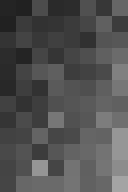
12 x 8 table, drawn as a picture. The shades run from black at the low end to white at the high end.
Average level on the scale: 30%. Mirror symmetry: none. Slope: up to the bottom right. Ninth with the highest average: bottom right. Calmest part: top middle.
